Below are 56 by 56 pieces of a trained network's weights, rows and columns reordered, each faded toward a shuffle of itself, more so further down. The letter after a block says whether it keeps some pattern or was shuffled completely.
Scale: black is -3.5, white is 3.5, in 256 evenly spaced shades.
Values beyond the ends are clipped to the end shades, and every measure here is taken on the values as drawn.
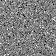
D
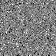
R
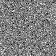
D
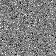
D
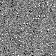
D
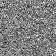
R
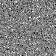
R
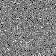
R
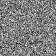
D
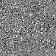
R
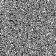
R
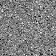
R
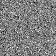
D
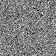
D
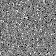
D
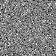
R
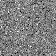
D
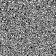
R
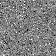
D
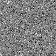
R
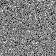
D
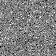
D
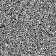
D
